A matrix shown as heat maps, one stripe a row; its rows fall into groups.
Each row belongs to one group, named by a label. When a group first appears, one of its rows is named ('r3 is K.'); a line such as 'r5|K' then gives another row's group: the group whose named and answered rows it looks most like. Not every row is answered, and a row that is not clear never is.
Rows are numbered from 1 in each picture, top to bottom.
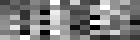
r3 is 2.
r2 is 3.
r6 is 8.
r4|8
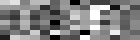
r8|3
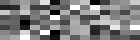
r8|3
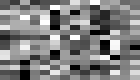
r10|2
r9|2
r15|2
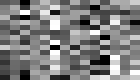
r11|8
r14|2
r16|3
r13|2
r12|2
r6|8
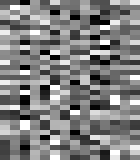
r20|2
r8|8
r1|2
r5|2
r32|2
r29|8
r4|8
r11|2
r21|2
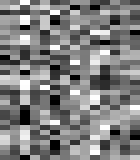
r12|3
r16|8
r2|8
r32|2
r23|3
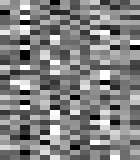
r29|2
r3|3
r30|8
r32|2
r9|2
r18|3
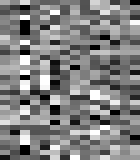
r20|2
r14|8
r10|8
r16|3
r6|2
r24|8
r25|8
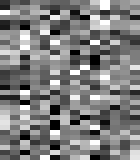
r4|2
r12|8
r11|8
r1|3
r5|3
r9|2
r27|8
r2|3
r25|8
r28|2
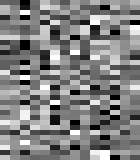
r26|8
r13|2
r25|8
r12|2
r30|8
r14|3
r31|3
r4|3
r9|3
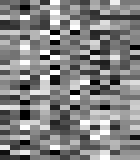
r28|2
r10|2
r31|3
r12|2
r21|3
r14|8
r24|3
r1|2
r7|8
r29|3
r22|8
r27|3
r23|3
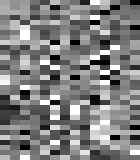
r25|3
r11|3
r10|2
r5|8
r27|3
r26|2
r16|8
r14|2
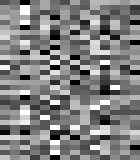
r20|3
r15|2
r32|8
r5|2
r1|3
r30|2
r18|2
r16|3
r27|3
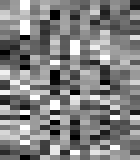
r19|8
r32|3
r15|8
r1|2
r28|8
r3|8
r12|3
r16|8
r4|8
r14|3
